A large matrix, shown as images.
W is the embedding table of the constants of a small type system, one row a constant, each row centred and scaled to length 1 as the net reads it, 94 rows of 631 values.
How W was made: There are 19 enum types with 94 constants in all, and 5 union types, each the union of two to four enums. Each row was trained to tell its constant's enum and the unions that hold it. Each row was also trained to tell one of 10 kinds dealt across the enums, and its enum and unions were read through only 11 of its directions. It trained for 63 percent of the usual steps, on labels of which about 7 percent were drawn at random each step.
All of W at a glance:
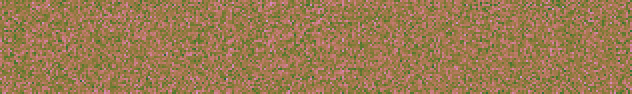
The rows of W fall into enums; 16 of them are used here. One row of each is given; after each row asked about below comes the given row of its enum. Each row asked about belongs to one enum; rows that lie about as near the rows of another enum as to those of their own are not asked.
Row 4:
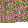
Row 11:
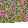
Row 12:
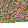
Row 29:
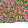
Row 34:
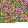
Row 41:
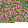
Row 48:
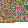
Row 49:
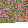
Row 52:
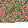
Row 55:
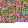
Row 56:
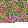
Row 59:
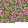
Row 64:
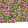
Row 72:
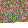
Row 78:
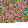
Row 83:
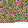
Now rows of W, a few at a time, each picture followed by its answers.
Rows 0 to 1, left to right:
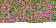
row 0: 64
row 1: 12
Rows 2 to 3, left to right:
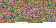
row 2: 64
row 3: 34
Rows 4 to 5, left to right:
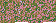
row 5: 78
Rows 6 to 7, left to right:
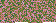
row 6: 59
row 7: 56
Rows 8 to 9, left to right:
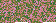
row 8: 34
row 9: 41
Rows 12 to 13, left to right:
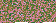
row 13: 41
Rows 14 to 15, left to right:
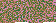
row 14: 49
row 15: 64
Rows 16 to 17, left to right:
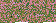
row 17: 29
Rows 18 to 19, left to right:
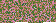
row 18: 34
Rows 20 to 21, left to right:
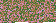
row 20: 12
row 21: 12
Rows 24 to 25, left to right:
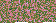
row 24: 48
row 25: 56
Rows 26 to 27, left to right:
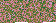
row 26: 56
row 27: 49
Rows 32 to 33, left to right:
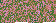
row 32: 34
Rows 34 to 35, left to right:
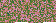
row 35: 72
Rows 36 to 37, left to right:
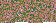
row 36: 78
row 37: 64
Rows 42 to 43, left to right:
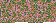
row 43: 72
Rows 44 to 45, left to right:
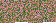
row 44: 49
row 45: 78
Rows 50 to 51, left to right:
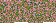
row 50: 29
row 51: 11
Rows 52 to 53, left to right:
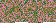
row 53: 49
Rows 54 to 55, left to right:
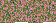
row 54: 49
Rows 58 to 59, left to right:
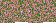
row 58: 72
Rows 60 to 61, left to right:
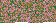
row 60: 34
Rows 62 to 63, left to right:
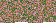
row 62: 59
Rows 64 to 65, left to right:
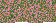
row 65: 12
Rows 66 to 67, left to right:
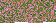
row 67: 64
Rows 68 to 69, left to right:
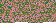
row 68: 41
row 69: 41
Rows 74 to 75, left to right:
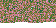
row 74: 12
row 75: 59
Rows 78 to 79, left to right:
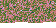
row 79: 55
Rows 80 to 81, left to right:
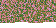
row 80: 29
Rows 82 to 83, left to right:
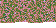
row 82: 11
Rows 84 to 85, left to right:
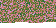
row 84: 12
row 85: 64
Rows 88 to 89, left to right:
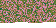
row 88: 29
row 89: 41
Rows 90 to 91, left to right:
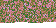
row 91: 49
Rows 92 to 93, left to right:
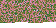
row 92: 34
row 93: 29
